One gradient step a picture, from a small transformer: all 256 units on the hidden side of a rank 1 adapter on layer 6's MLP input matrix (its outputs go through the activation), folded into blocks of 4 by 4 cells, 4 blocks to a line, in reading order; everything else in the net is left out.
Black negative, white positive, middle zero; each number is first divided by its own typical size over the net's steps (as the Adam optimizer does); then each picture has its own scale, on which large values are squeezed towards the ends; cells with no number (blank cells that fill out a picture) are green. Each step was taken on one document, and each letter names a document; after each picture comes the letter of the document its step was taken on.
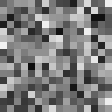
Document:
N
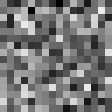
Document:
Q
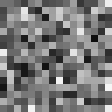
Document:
N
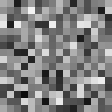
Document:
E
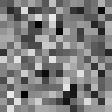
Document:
Q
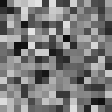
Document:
E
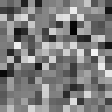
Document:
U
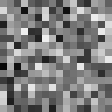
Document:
N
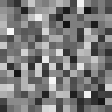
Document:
N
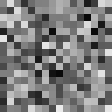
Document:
E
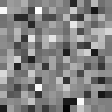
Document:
U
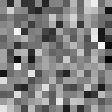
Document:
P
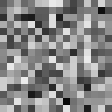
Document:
E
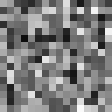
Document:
N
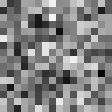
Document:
Q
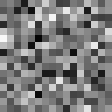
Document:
Q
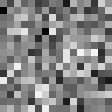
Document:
U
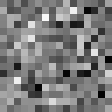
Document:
U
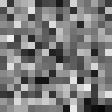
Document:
E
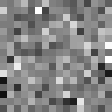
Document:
U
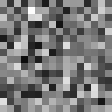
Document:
Q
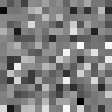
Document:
P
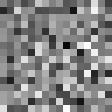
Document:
P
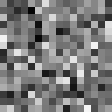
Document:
Q
